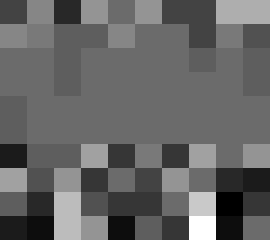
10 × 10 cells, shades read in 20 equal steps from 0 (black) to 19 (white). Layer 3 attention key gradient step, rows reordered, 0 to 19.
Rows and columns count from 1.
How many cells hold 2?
3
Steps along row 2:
down down same up down same down up down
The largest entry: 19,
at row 10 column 8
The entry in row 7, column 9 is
8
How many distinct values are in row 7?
7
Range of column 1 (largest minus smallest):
10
